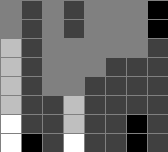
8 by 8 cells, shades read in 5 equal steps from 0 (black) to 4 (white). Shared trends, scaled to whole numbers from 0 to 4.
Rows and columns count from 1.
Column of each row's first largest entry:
1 1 1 1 1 1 1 1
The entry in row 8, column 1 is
4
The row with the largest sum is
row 3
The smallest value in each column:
2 0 1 1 1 1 0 0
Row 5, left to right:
3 1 2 2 1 1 1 1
